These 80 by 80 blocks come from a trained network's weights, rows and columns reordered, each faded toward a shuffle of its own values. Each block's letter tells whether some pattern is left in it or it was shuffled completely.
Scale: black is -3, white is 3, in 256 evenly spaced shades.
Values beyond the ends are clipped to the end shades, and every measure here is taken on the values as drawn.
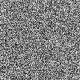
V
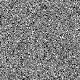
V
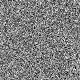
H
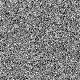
H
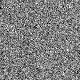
V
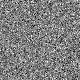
H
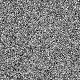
H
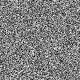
H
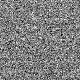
V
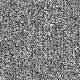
V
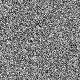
V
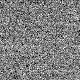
V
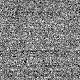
V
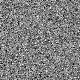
H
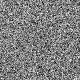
H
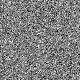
H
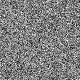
V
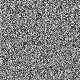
V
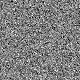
H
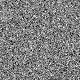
H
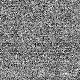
V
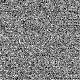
V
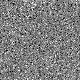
H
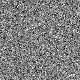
H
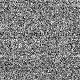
V
